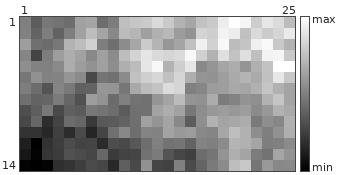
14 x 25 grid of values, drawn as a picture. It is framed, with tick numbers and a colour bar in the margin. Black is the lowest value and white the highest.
Mirror symmetry: none. Stripes: none. Slope: up to the top right. Ninth with the highest average: top right. Ninth with the lowest average: bottom left.
